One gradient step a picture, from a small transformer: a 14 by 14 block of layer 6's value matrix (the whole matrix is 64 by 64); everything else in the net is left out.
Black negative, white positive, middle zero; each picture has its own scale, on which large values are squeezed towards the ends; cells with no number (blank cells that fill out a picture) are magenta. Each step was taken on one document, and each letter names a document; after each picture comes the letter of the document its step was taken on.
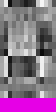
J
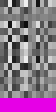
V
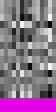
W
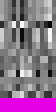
W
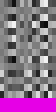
W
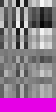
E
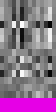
W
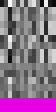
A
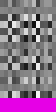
V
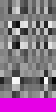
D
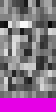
J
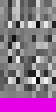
W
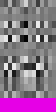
V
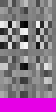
V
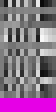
E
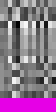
D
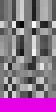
J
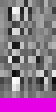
D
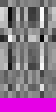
A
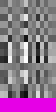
V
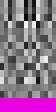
W
